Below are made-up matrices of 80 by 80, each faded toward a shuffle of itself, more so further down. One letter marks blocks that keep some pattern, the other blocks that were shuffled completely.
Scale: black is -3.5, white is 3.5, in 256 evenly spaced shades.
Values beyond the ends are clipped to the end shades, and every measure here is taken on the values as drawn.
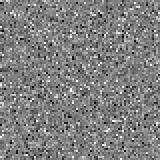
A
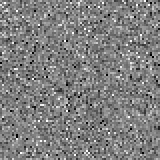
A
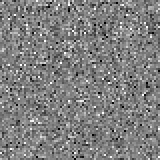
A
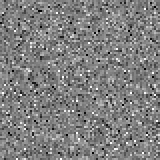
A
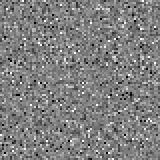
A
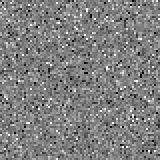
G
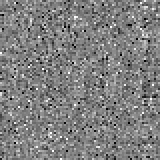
A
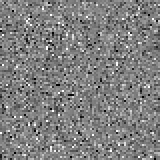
A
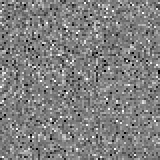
A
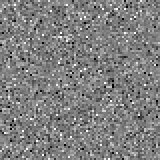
G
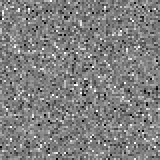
G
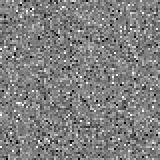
A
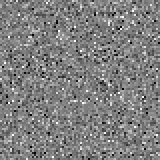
A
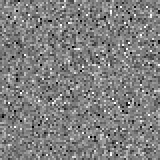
G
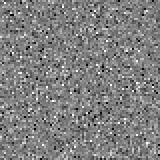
G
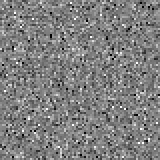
A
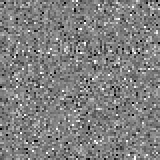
A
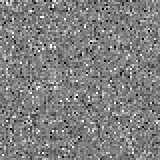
A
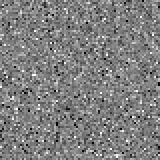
G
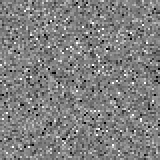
G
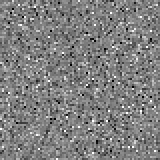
G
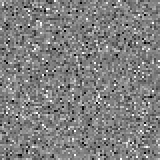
A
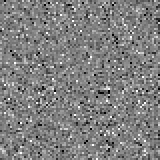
A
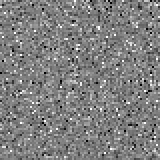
A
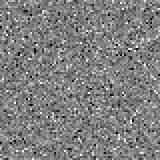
G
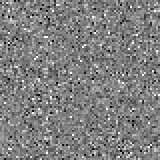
A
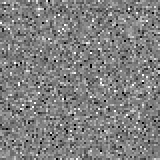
G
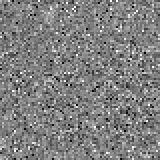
A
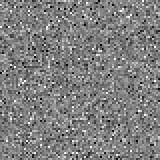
A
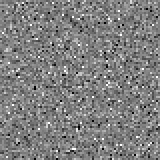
A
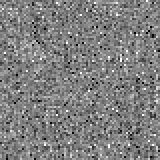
A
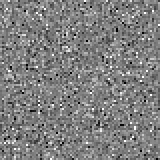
A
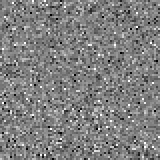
A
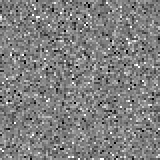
G
